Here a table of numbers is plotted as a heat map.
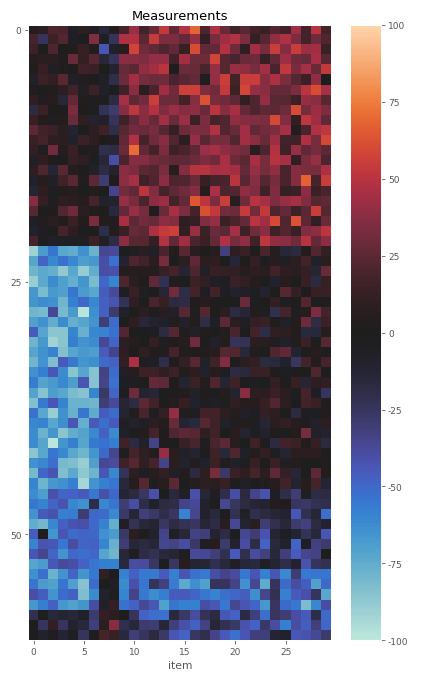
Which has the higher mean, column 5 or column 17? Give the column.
17
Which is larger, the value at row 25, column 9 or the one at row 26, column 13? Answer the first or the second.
the first
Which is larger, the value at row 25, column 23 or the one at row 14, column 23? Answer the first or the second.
the second
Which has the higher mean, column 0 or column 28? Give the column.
28
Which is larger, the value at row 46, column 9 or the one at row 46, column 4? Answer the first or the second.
the first
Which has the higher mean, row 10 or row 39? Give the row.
10
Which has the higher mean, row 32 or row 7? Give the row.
7
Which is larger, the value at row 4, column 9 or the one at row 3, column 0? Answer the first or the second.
the first
